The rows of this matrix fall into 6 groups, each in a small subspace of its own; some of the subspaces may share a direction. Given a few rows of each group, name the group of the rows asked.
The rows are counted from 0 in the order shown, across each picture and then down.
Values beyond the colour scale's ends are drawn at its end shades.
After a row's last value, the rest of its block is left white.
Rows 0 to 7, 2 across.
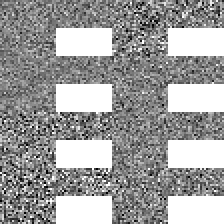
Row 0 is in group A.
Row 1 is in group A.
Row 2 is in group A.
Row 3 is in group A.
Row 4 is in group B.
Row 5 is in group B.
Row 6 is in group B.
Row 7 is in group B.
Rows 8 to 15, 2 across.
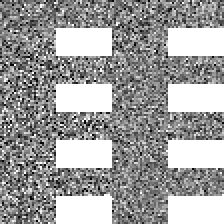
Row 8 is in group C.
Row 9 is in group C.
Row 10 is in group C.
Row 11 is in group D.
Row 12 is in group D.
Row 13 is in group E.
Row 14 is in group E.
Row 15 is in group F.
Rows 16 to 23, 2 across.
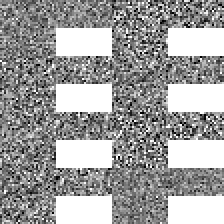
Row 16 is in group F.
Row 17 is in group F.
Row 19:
C
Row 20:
C
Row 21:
C
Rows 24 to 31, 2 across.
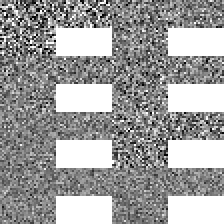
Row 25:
E
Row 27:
F
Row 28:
D
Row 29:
F
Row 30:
C
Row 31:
B
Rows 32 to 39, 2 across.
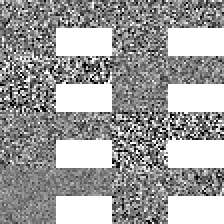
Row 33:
D
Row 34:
E
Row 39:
E
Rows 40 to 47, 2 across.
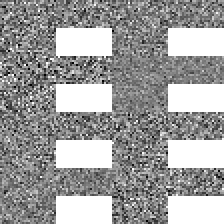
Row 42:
B
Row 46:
C
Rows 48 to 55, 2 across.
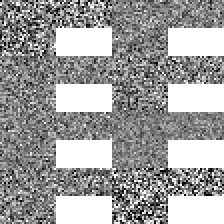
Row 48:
C
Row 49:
A
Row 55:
A
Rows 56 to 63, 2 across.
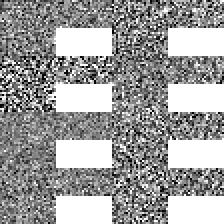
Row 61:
F
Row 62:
E
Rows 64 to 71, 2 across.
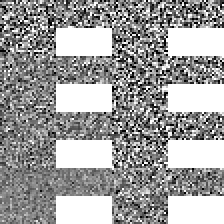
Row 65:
A
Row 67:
B
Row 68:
B
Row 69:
A
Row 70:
E
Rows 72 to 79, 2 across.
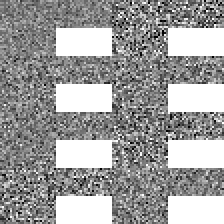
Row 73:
B
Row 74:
E
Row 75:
D
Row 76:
D
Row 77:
E
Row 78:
D
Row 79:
F
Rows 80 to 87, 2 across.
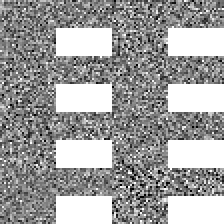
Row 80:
F
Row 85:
A
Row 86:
D
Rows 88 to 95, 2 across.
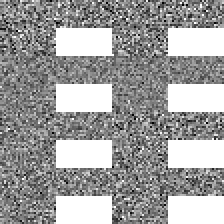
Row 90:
F
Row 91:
F
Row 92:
A
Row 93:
A
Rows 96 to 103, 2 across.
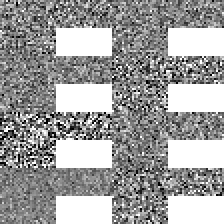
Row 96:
B
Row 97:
D
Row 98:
D
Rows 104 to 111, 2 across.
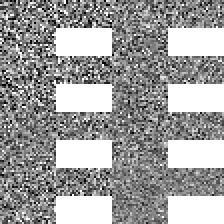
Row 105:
A
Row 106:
E
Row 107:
B
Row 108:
D
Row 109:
B
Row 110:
A
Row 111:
A
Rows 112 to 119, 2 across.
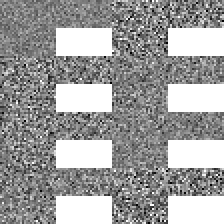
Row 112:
B
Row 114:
D
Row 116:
F
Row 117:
B
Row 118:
E
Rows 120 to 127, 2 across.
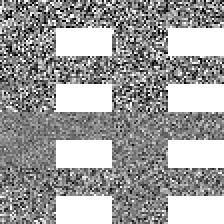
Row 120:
A
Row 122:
A
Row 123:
C
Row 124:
B
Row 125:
D
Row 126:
E
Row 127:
D
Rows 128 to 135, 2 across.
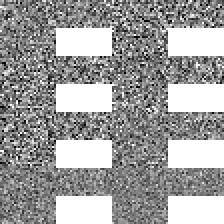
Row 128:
A
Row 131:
E
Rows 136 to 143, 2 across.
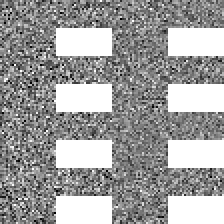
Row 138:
C
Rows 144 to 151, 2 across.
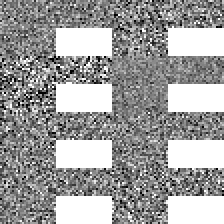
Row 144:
A
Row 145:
E
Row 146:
A
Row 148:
A
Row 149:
A
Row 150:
D
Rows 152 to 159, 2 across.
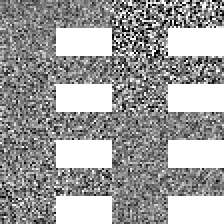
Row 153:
C
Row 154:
A
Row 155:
D
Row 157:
D
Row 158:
E
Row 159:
B
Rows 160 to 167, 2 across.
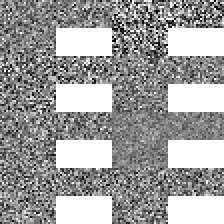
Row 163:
B
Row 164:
F
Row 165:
A
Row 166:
B
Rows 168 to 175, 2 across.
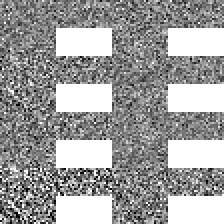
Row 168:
D
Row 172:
A
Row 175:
A
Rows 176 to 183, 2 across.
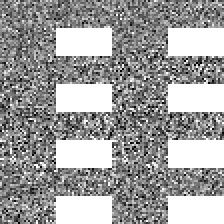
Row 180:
E
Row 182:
C
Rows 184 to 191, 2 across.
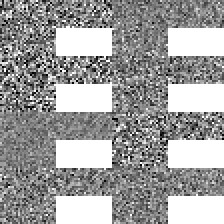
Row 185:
E
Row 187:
E
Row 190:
B
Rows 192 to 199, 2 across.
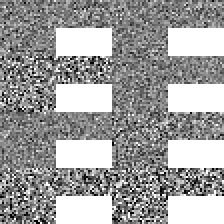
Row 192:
D
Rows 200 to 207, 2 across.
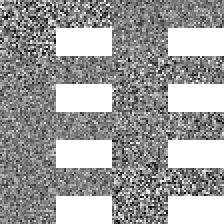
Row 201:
E
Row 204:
F
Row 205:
E
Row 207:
C
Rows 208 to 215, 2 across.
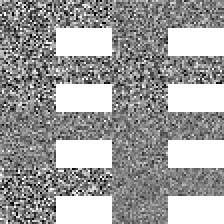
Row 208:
A
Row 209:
F
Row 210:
E
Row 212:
A
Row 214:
F
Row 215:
A
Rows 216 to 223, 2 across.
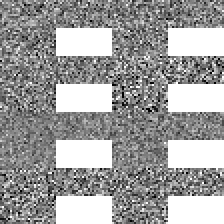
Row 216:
C
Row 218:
F
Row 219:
E
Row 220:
E
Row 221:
B
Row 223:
A
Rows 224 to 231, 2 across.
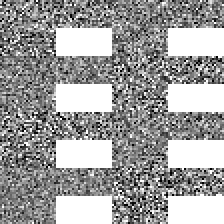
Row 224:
A
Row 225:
A
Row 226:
F
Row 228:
B
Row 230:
C
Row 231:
E
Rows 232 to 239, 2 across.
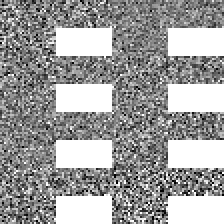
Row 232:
F
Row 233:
D
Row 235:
B
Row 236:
A
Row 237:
C
